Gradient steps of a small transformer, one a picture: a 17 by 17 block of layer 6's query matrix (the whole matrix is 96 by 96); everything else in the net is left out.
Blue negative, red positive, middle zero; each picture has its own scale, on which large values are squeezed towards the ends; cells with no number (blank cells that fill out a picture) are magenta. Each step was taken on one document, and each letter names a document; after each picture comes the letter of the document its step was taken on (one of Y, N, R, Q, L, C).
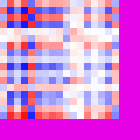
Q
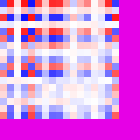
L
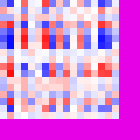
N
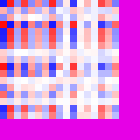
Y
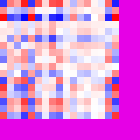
L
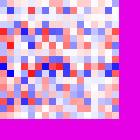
Y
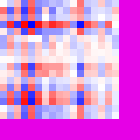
Y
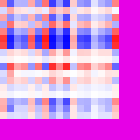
N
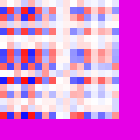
Y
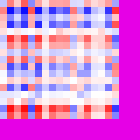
Q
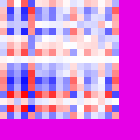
Q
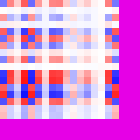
L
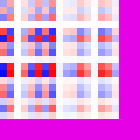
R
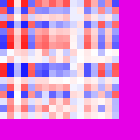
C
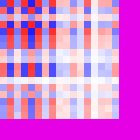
Y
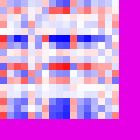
N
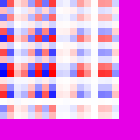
R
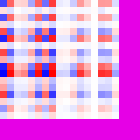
R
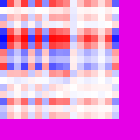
N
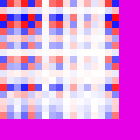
L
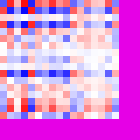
Q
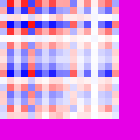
Q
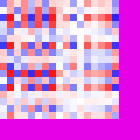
Y
